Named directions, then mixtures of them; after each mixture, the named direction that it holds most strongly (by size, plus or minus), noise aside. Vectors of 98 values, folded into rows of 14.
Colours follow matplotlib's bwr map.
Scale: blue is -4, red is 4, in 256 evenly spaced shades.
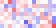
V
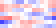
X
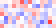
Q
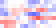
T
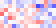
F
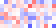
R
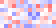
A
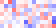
V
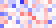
Q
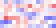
X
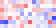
X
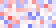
A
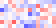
A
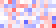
V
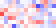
F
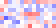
R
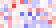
Q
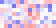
A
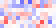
Q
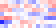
X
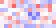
A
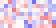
V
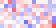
V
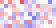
A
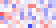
R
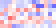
F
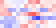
T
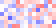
F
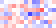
T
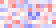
A
